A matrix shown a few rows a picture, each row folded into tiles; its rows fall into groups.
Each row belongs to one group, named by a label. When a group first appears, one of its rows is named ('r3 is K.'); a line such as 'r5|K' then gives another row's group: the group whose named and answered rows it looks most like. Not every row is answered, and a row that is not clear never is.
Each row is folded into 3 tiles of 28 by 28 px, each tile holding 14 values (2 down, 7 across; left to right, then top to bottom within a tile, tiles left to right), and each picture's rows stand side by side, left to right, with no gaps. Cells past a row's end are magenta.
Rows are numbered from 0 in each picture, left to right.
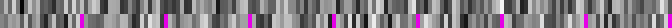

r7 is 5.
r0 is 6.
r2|5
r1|5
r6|5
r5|6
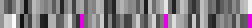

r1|6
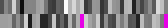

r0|6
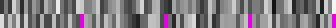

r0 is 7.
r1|5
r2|7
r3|6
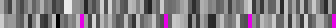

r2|6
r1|7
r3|7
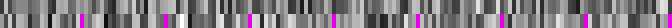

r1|6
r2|6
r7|5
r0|7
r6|7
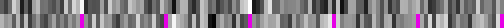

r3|7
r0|6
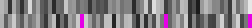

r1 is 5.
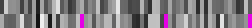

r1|5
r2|7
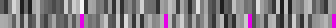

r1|7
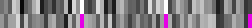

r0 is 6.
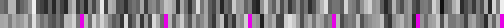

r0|5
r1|7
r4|5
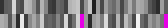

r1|7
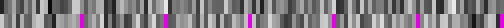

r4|5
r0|5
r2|7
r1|6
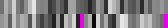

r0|5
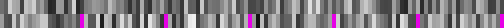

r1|5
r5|7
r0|5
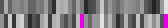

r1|7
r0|7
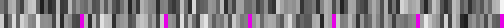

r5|6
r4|6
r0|5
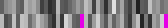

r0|5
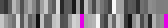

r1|6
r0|7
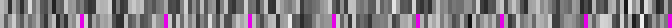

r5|7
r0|6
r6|5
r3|5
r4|7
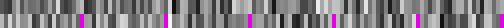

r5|6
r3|6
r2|6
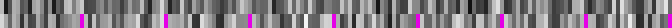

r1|7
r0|6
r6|5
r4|5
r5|5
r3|7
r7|5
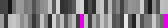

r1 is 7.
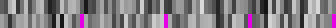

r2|5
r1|7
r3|7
